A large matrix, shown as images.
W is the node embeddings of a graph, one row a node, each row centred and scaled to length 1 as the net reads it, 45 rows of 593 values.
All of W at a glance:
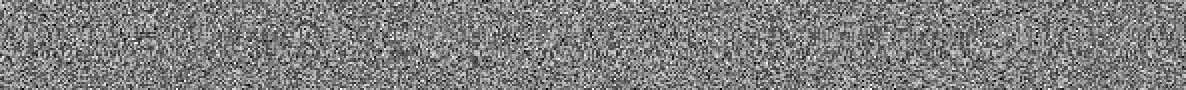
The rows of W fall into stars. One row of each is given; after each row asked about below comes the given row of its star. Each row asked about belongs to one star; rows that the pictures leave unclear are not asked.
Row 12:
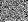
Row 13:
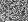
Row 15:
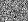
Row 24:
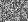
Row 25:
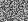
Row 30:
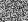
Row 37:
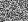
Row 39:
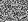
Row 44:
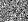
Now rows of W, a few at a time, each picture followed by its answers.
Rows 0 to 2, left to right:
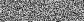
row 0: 30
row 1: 24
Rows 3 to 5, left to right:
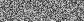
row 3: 25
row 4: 30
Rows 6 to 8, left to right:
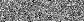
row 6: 25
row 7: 37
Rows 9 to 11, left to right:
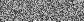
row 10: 37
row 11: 13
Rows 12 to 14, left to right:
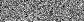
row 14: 15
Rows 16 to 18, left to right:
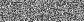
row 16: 24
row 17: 24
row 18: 37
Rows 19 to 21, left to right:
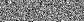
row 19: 24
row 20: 25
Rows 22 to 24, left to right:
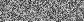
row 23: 39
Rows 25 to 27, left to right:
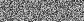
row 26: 25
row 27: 12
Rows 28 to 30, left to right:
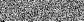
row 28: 13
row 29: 15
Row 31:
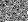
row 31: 37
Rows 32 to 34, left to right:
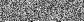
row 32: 24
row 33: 30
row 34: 13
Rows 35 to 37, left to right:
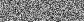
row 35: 44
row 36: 39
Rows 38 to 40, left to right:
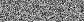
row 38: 44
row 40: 37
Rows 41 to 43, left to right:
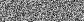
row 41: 15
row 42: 39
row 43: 12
